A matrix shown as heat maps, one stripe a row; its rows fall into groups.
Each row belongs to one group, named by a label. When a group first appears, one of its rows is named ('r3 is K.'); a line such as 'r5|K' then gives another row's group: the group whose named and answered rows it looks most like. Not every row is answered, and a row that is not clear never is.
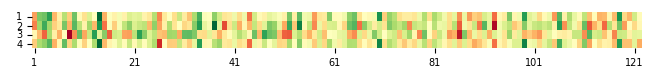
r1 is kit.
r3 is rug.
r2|kit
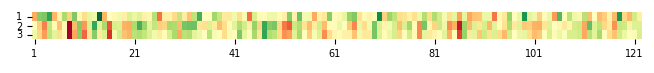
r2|rug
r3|rug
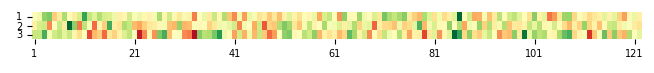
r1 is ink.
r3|ink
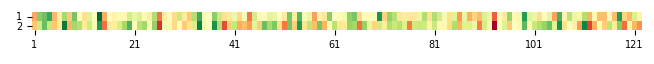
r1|kit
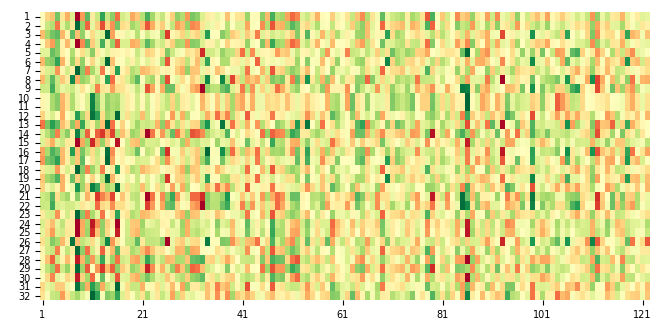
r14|ink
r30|rug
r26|kit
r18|ink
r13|kit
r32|ink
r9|ink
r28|rug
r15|rug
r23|ink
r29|ink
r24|rug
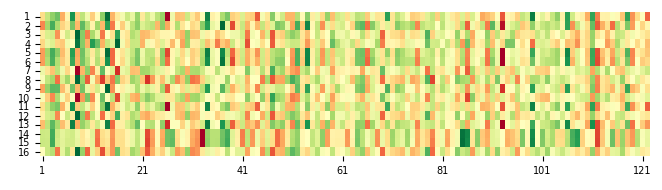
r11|kit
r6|kit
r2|kit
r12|ink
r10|rug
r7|rug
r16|ink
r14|ink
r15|ink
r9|kit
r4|ink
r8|ink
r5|kit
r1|kit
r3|ink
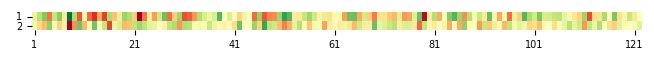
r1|ink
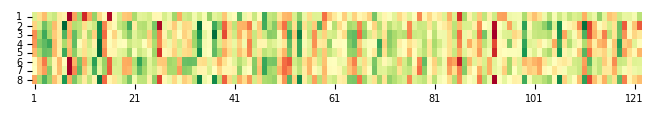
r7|rug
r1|rug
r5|kit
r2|kit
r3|kit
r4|kit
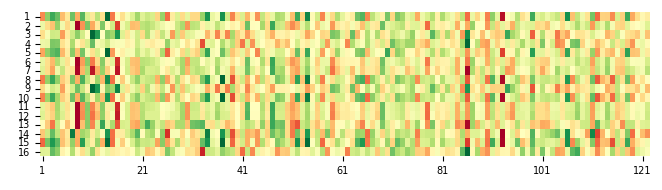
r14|kit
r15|kit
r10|kit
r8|kit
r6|rug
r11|rug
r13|rug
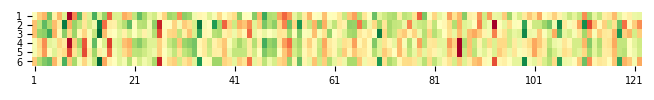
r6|kit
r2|kit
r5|rug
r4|rug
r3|kit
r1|rug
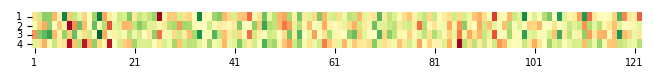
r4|rug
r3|kit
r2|rug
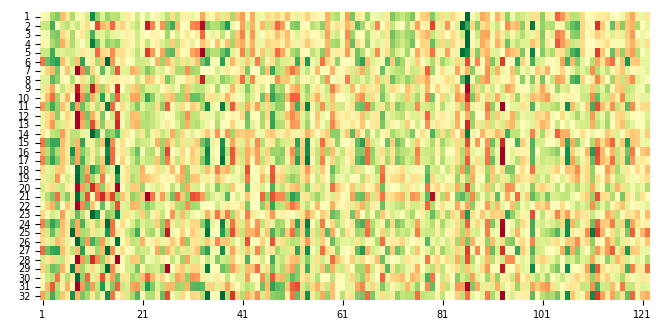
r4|ink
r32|kit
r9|rug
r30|ink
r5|ink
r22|rug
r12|rug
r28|rug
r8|ink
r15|kit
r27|kit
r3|ink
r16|kit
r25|kit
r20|rug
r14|ink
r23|ink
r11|kit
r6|kit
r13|rug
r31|rug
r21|ink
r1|ink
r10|rug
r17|kit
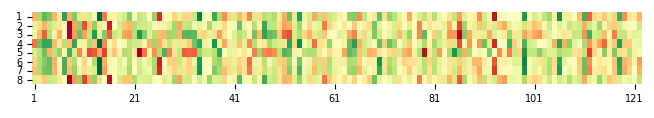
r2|rug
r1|kit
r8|rug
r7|kit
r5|ink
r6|kit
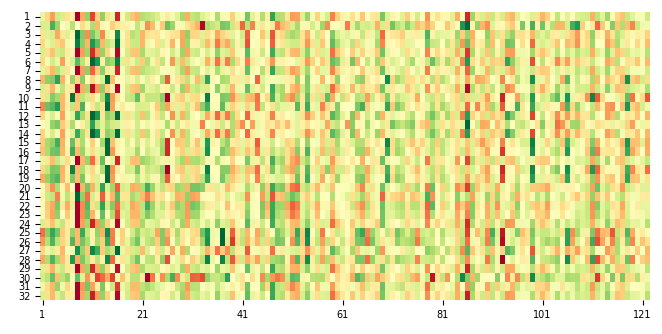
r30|ink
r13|ink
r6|ink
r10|kit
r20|rug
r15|kit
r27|ink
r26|kit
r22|rug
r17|rug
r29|rug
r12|ink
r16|kit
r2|ink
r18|kit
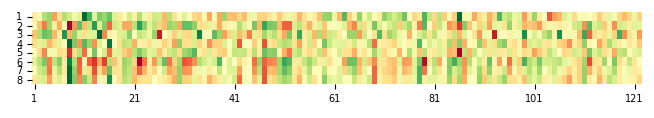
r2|rug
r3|kit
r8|ink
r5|rug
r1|ink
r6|ink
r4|ink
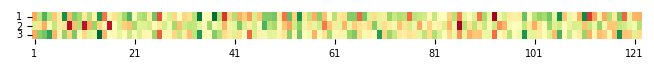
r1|kit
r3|kit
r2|rug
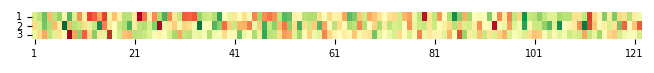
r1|ink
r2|kit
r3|rug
